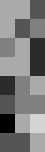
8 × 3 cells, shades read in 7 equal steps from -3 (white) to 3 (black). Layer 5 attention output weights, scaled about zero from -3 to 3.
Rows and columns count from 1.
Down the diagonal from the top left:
-1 1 2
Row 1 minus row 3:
-1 0 -1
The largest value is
3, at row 7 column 1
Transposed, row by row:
-1 -1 0 -1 2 1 3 1 | -1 1 -1 -1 0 0 -1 1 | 1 0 2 2 -1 0 -2 -1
